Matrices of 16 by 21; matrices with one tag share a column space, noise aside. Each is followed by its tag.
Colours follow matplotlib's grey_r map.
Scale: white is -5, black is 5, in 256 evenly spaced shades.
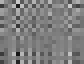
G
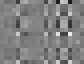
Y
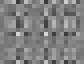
Y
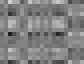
Y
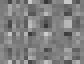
Y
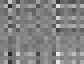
G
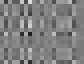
Y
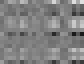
Y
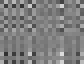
G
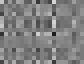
Y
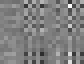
G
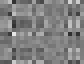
Y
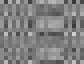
Y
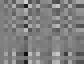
G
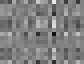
Y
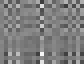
G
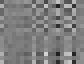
G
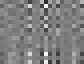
G
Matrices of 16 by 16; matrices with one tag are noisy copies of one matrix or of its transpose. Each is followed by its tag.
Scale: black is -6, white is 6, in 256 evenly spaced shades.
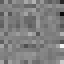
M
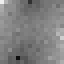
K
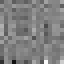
M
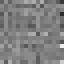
M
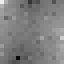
K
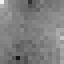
K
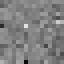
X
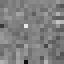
X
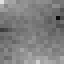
K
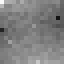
K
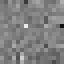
X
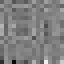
M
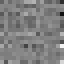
M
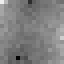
K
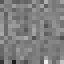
M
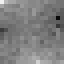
K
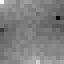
K
